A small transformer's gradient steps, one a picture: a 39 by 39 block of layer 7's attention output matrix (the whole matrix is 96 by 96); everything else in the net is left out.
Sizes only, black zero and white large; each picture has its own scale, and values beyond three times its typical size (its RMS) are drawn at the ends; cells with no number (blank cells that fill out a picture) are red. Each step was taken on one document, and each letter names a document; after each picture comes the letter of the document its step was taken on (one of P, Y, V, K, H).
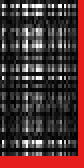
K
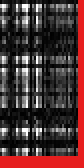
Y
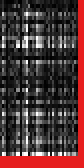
K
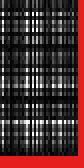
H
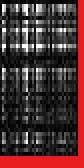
K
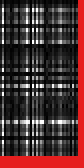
H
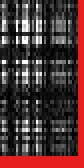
Y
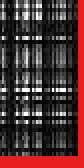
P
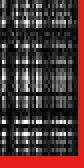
P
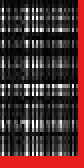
H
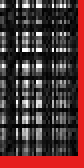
P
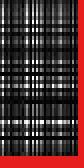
H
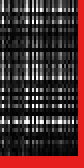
H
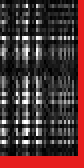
Y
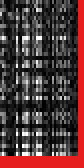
P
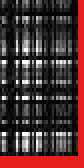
P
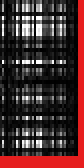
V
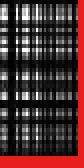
Y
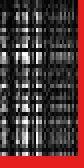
Y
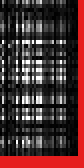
V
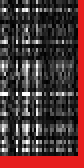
Y
